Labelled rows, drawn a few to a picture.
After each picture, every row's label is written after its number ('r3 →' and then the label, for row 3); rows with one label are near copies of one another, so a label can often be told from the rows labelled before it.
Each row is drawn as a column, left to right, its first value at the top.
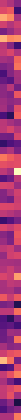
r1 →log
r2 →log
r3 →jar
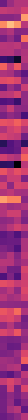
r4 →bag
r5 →bag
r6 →bag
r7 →log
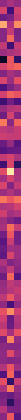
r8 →bag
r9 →jar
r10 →bag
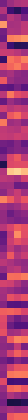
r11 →bag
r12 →jar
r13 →jar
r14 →jar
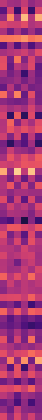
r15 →jar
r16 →log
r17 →jar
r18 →log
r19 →jar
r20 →log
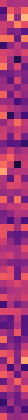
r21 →jar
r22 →log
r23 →bag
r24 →log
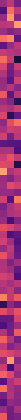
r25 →jar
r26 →log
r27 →bag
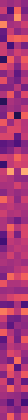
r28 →bag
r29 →jar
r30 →log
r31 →jar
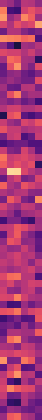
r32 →log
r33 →jar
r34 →jar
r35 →log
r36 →log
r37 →bag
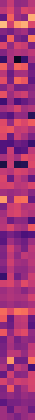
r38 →bag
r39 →log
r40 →bag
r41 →bag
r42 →log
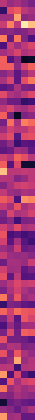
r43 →jar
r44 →bag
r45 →log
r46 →bag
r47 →bag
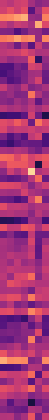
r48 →log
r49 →log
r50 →log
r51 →log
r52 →jar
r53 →bag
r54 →log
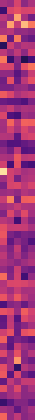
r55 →jar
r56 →bag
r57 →log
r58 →bag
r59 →bag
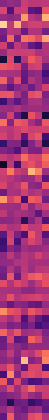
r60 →bag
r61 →jar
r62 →bag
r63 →log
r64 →jar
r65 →jar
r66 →log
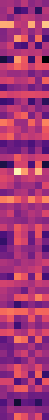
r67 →bag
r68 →bag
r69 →jar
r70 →jar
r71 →bag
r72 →jar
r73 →bag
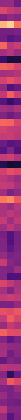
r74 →bag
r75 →bag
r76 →bag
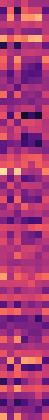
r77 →jar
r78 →log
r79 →jar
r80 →log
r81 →log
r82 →log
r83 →jar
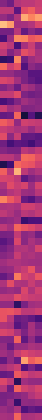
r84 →bag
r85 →bag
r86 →jar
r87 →log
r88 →log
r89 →log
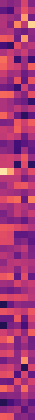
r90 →jar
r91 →jar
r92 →bag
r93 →log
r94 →bag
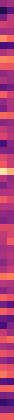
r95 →jar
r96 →jar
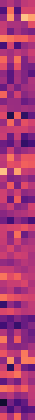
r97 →jar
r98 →log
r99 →jar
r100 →log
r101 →log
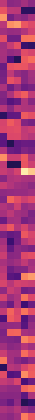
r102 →log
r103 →bag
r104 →bag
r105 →jar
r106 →jar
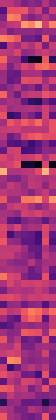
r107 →jar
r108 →log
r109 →log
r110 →bag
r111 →bag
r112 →bag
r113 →jar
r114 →bag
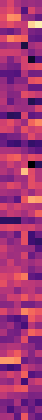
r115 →log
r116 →log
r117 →log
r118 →jar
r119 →bag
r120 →bag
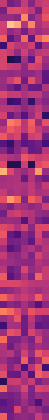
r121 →jar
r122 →bag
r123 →bag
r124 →log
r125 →bag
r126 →jar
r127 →log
